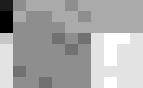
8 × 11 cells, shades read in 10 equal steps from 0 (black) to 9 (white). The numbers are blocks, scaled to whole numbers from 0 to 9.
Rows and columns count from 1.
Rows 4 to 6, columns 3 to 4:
5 5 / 5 5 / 5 5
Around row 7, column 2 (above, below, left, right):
5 5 8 5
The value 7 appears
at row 4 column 1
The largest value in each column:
8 6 6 6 6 6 6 8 9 9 8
